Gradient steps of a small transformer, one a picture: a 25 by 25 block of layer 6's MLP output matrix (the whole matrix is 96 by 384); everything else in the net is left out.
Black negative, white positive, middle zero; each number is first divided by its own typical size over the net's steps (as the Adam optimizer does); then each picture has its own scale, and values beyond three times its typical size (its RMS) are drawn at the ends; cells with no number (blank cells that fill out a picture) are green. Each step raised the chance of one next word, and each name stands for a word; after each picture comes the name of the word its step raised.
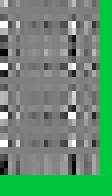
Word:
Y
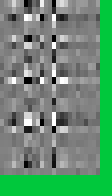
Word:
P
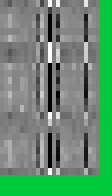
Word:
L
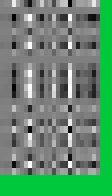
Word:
P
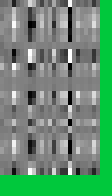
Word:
L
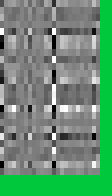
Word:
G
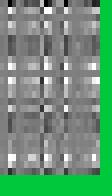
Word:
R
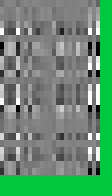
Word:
G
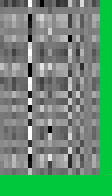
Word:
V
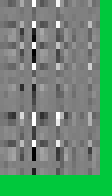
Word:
Y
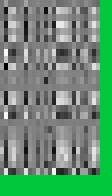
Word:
L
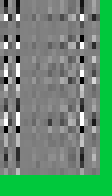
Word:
P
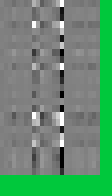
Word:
Y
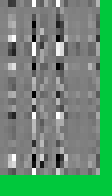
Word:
V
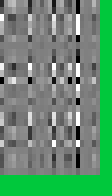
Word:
P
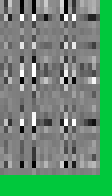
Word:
P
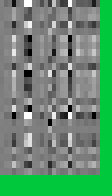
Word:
Y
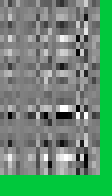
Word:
Y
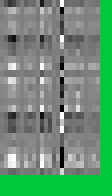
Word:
R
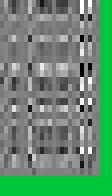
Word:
V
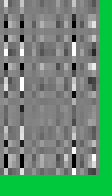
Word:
V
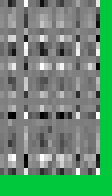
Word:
V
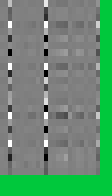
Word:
Y
